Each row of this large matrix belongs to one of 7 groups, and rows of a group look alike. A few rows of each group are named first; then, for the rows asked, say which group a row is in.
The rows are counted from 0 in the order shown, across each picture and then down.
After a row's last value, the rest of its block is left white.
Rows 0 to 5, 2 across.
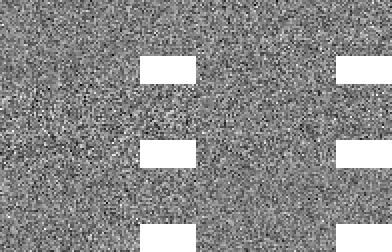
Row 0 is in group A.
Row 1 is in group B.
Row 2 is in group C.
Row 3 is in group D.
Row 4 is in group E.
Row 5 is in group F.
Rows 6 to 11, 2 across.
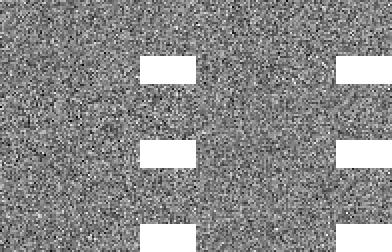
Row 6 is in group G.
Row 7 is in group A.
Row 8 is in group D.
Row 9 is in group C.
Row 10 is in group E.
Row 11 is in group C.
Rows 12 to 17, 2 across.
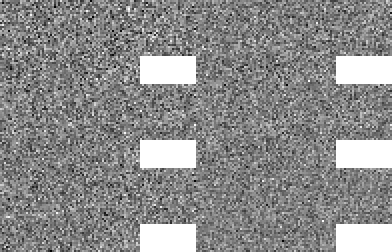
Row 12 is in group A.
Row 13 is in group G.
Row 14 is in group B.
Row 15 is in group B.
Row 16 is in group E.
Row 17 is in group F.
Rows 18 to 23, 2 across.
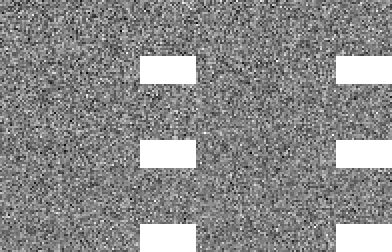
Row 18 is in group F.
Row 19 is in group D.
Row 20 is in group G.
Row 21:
E
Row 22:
G
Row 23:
C
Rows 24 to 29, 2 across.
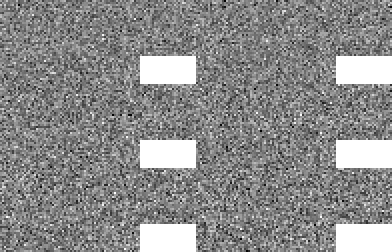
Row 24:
F
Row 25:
B
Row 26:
F
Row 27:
B
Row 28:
D
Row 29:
D
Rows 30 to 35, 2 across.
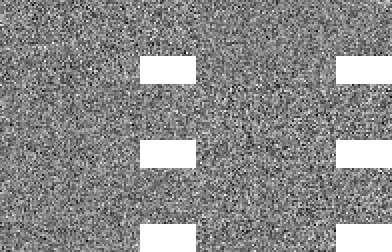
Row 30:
E
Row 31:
F
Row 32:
G
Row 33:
C
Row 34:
D
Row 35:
C
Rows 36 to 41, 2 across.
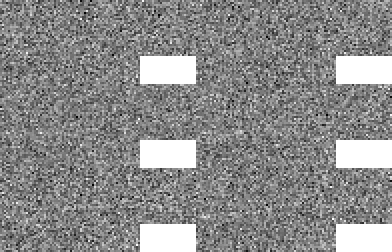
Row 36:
A
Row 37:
F
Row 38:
D
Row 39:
C
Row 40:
A
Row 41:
E
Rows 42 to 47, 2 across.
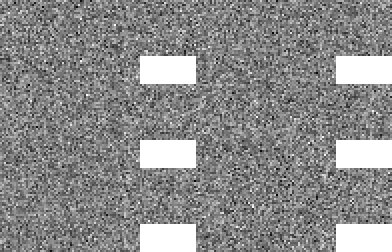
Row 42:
D
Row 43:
D
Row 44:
B
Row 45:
G
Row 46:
E
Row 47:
A
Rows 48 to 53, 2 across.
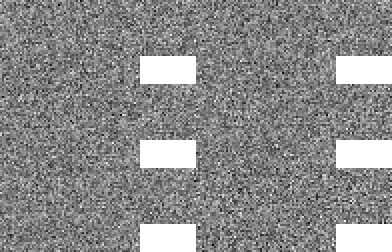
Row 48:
B
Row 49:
F
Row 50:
F
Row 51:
C
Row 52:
C
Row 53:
A
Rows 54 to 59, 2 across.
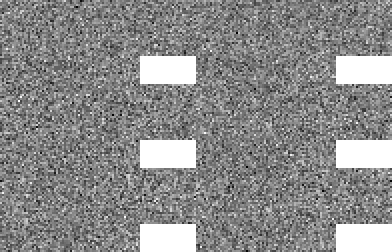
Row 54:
D
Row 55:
G
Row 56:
F
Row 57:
E
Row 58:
A
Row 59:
E
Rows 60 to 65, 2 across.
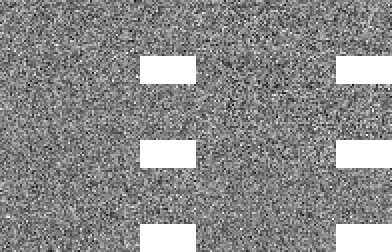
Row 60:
G
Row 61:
G
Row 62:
B
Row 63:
C
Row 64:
E
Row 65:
E
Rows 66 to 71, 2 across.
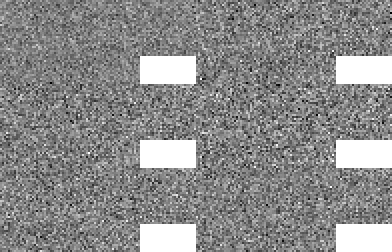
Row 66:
E
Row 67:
E
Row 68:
F
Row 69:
C
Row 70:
G
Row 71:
F
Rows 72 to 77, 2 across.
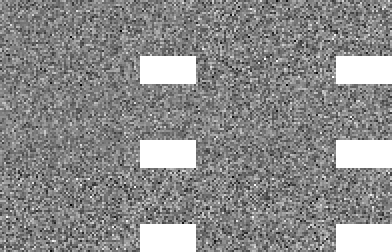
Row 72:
F
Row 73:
D
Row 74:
B
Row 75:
A
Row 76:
F
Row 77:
G
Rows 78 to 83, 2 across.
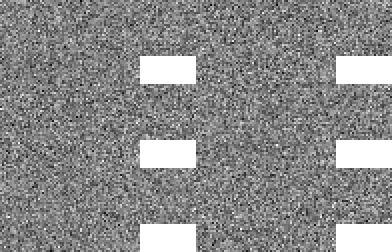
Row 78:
B
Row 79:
F
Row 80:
D
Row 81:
C
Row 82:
E
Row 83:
D
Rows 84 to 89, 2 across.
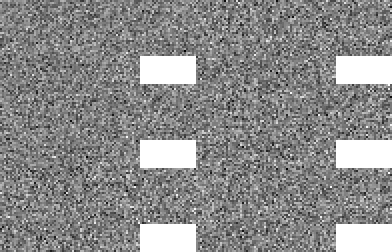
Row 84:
G
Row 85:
B
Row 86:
F
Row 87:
C
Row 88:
E
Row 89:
B
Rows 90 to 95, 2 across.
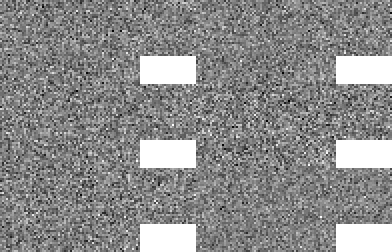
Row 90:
F
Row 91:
E
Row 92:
D
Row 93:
G
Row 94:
A
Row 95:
B
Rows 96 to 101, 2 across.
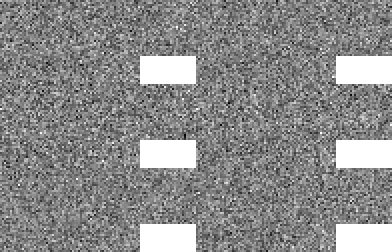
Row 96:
G
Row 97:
B
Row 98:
D
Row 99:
B
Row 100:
F
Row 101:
A
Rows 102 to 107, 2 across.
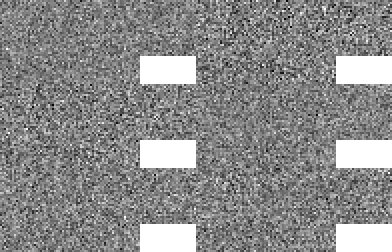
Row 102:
D
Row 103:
A
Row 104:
A
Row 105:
F
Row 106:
B
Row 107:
C
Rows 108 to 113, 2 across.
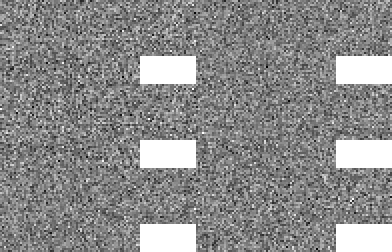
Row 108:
C
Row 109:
F
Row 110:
C
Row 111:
D
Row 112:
B
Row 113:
A
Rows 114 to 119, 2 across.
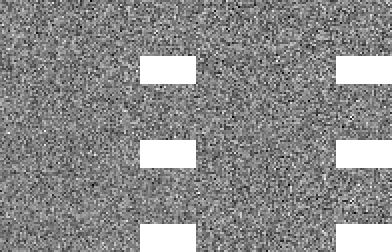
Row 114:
A
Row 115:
G
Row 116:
E
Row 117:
A
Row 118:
G
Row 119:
A
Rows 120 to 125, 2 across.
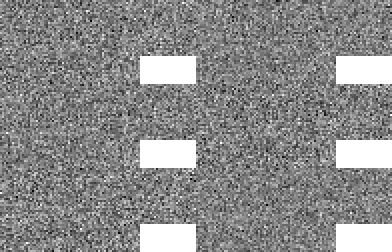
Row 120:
F
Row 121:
C
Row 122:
D
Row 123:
F
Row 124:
C
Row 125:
D
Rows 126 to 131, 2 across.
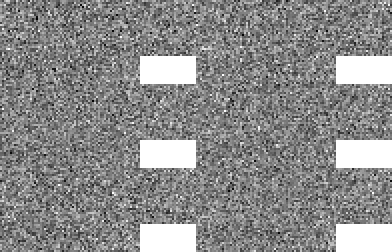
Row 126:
E
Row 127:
C
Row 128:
A
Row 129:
C
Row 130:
G
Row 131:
C
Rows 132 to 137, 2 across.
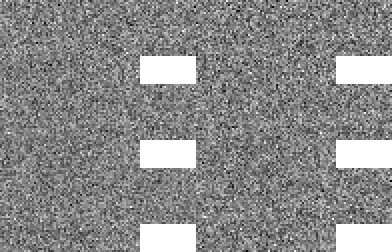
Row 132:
B
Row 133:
D
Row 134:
E
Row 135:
B
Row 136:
G
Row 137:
E
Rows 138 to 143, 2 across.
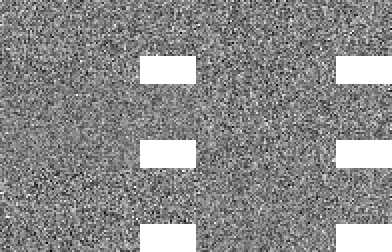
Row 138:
D
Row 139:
A
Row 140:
F
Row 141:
B
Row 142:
E
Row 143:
A
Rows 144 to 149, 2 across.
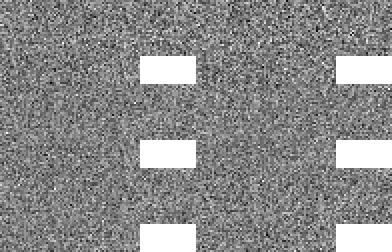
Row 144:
E
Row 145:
A
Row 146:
F
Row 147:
C
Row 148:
F
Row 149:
F
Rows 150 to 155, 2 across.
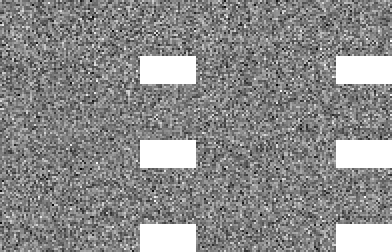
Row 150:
A
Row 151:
B
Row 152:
A
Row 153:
D
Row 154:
D
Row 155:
B
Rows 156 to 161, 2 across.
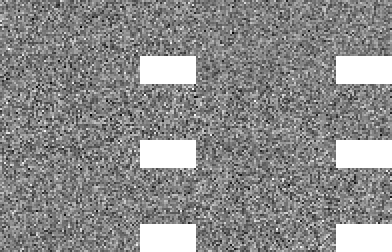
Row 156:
E
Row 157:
A
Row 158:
C
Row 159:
G
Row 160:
B
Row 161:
G
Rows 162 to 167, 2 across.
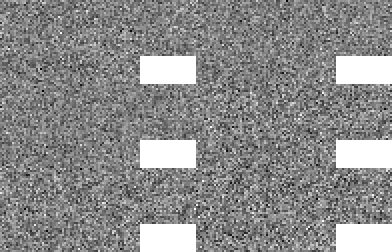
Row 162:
G
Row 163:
A
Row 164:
D
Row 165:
B
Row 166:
B
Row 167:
G
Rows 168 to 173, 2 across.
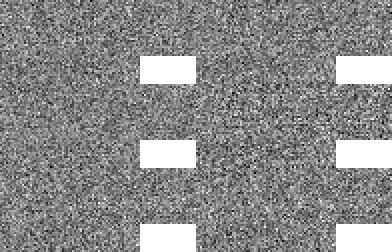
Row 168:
A
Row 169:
C
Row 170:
F
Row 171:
C
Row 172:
B
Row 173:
B
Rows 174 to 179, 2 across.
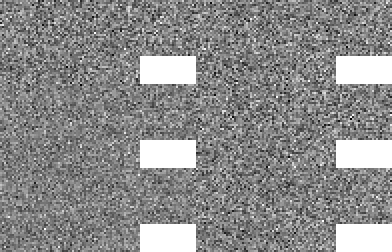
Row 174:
A
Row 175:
G
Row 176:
B
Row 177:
A
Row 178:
E
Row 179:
G
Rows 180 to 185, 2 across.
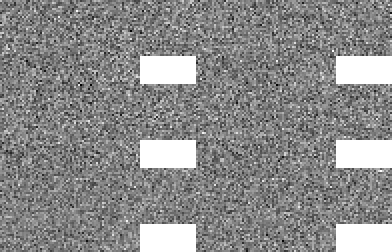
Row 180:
G
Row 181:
E
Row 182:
A
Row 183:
D
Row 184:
F
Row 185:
F
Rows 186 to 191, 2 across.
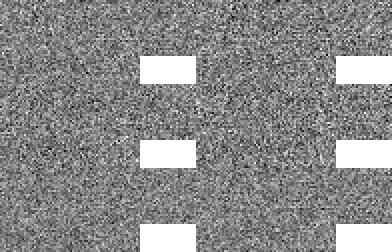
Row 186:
C
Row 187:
C
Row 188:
G
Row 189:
E
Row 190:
A
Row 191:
C
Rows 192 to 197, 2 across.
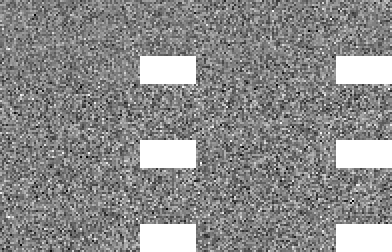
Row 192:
E
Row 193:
F
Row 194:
F
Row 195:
B
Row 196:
E
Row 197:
A
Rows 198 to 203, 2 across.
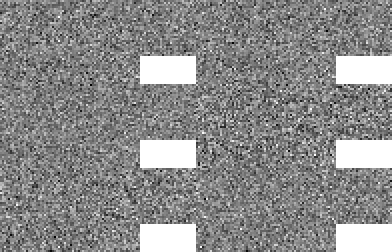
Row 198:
G
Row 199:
G
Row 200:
A
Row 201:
D
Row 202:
E
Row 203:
E
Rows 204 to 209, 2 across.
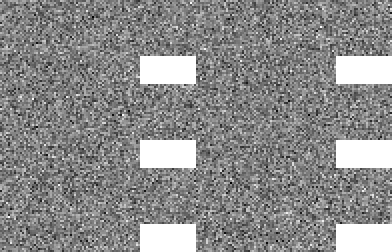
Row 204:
G
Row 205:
E
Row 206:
F
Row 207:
A
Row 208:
G
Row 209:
G
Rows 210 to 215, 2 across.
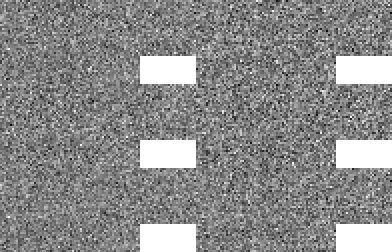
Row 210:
E
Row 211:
C
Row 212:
G
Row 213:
A
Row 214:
E
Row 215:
C
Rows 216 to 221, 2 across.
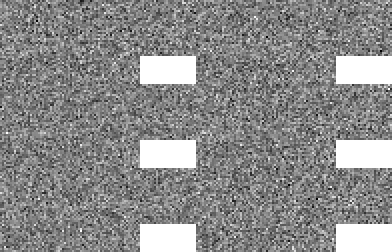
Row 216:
C
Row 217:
G
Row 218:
D
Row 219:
C
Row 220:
B
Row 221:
A
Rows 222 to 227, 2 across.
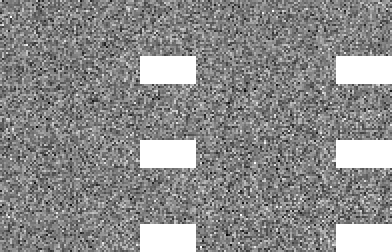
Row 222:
A
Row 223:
F
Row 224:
G
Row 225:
B
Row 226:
G
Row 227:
B
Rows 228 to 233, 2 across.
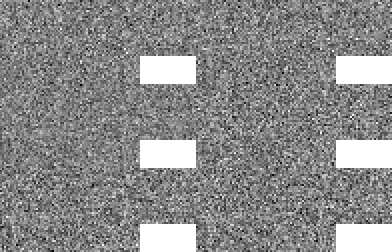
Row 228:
B
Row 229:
E
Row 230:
D
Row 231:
A
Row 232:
D
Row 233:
D
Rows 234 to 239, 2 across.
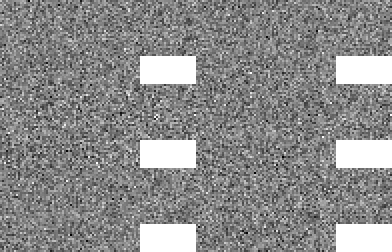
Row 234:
B
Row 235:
F
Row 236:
A
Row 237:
F
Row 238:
F
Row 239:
B
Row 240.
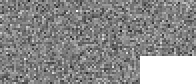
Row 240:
F
